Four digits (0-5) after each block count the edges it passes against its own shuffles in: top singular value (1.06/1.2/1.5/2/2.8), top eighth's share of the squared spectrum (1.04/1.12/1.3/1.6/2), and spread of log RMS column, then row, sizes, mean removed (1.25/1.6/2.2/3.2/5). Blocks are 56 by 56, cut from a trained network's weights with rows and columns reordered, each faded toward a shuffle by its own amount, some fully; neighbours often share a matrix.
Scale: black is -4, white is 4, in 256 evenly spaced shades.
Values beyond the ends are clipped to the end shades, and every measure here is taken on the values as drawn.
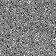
1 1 0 0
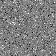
0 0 0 0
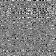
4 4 0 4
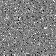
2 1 0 0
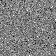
0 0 0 0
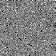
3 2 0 1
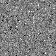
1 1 0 0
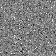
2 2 1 0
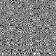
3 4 1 3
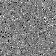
2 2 0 1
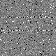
3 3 0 1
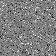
0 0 0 0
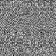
4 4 1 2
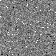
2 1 0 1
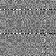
4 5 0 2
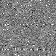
3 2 0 1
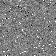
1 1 0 0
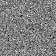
1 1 0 0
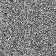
0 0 0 0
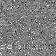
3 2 0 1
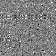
3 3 0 1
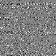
3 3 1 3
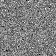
0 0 0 0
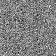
2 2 0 0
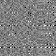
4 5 2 2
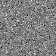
1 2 0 0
